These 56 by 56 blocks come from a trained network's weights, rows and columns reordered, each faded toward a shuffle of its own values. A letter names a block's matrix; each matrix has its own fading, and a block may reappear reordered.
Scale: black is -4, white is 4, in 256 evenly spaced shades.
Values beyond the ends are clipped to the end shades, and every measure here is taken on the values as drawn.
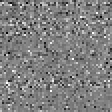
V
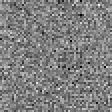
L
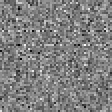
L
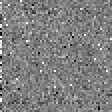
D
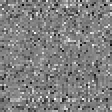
V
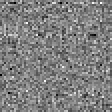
L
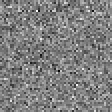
L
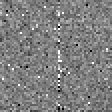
D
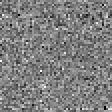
D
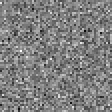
D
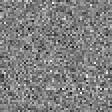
D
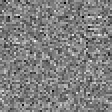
L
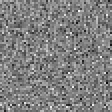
D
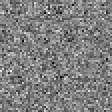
L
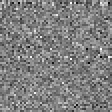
L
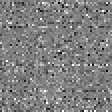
V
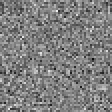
L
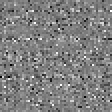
V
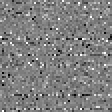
V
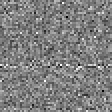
L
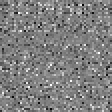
V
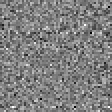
L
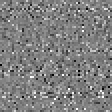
V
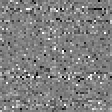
V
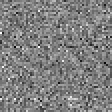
D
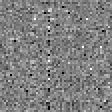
D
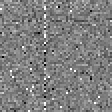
D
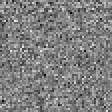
D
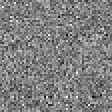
L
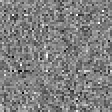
L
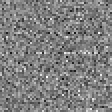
D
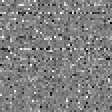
V
